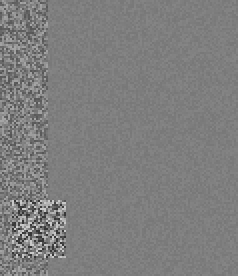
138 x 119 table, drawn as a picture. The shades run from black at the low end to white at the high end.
Odd patch: rougher, in the bottom left. Mirror symmetry: none. Histogram: heavy tails on both sides. Stripes: none. Seam: vertical, 20% of the way across, the right part calmer.
